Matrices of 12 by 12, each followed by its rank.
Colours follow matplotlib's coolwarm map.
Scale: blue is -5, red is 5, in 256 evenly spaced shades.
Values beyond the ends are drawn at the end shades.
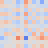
two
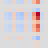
one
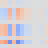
one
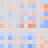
two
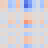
one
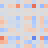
two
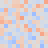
full rank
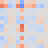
two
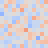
full rank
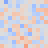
full rank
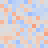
full rank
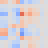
two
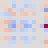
two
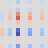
one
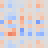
two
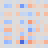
two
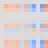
one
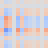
one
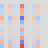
one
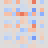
two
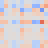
two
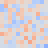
full rank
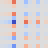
one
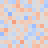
full rank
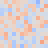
full rank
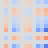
one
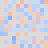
full rank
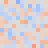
full rank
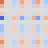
one
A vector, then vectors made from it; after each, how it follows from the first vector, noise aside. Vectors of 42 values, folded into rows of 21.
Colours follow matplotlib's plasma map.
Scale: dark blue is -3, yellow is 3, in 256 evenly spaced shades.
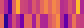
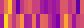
negated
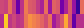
reversed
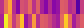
negated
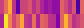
negated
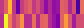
negated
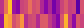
negated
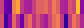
copied
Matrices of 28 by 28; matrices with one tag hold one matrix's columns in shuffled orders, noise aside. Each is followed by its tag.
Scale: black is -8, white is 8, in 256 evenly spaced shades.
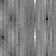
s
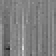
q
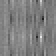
s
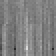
q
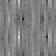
s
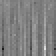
q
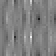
s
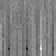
q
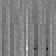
q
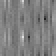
s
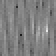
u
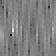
u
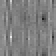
s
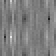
s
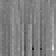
q
